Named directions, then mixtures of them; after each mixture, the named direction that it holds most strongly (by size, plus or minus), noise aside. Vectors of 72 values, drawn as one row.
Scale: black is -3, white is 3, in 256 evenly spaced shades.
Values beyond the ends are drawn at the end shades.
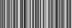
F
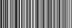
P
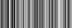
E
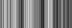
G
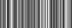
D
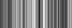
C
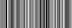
D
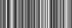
D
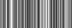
D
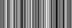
F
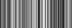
C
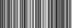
F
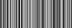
P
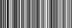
D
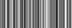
F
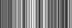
C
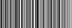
P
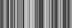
E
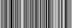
D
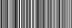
P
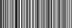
P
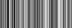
E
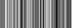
F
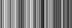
G
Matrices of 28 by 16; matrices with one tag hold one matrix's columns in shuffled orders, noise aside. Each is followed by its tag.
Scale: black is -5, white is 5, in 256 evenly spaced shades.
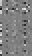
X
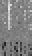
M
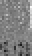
M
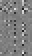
X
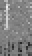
M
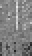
M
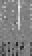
M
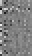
X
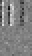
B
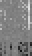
M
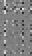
X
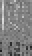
M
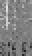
M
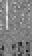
M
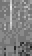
M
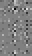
X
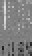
M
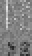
M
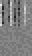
B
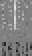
M
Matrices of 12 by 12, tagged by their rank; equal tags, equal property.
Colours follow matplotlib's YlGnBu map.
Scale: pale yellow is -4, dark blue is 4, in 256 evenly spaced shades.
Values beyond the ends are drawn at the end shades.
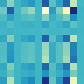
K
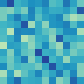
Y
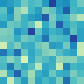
Y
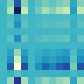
K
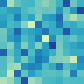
Y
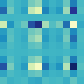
K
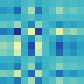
K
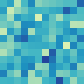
Y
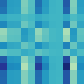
K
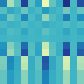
K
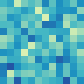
Y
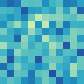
Y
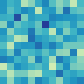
Y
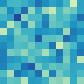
Y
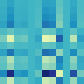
K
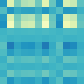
K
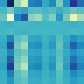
K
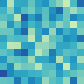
Y
